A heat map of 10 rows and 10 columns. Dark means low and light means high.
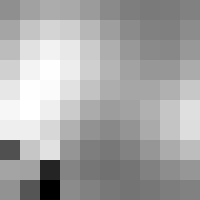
An odd patch, rougher than its surroundings, sits in the bottom left. Values change most from cell to cell in the bottom left. The ninth with the highest average is the middle left.
